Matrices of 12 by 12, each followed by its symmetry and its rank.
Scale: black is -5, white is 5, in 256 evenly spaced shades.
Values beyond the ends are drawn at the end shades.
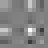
symmetric, rank one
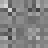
symmetric, rank two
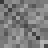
symmetric, full rank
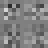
antisymmetric, rank two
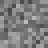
neither, full rank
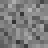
neither, full rank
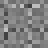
antisymmetric, rank two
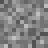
symmetric, full rank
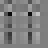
neither, rank one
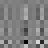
neither, rank one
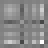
symmetric, rank one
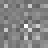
symmetric, rank two
